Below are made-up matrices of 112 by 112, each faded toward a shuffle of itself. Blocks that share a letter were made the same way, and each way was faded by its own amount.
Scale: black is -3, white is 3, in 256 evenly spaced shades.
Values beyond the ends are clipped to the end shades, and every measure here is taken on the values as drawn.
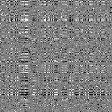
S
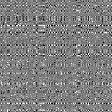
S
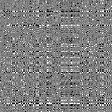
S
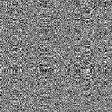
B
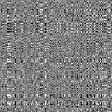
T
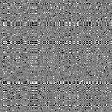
S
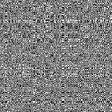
B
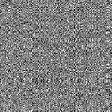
B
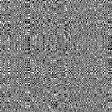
T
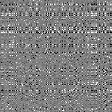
S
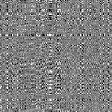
T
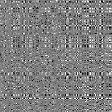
S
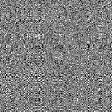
B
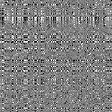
S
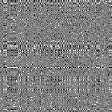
S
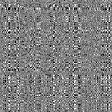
T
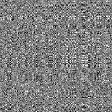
B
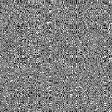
B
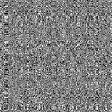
B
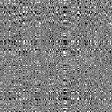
T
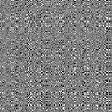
T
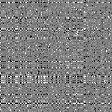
S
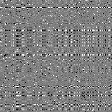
S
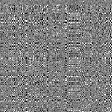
T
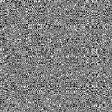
B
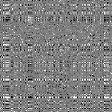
S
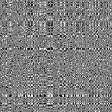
S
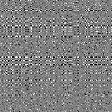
S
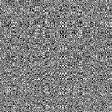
B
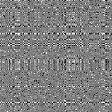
S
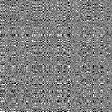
T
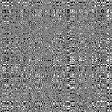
T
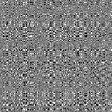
T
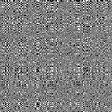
T
